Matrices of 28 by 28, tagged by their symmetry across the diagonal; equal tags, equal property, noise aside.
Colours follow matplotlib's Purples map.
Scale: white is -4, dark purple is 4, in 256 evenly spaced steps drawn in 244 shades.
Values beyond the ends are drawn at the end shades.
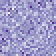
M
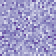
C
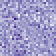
C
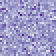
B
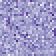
B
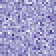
B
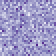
B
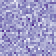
B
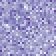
M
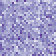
C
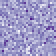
C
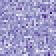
B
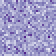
B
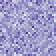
M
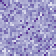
M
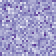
M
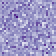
M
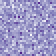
B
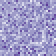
M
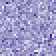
C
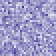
C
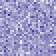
B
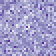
M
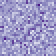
M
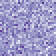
B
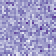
C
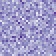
C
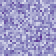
M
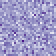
C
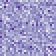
C
